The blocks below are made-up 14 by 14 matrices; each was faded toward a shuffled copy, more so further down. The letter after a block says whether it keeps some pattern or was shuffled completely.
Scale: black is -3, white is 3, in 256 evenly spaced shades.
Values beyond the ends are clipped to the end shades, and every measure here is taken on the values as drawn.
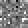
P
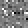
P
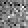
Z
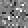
Z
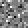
P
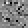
Z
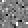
Z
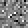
Z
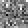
Z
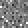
Z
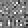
P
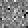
Z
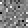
Z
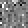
P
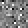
Z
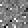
Z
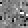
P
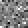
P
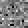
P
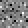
Z
